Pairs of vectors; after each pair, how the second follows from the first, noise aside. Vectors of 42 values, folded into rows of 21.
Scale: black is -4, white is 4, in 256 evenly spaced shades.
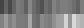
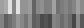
reversed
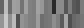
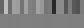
partly zeroed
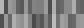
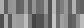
copied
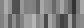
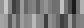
copied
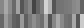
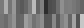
sign-scrambled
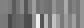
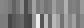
copied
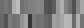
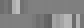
partly zeroed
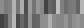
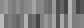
reversed
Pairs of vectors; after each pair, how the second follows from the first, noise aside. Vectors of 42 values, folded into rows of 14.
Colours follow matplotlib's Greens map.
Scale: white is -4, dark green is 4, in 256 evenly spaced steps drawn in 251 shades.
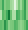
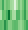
copied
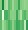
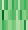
negated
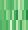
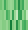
negated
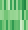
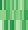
shuffled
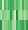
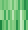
shuffled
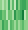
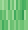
shrunk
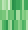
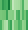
negated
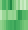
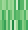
shuffled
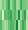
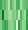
negated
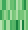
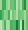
copied
